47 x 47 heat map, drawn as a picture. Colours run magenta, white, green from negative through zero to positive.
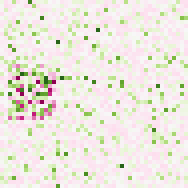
In the middle left lies a patch that is rougher than the rest. Values change most from cell to cell in the middle left. Neither half mirrors the other. Overall the values sit about 50% of the way up the scale. No regular stripes run through it.
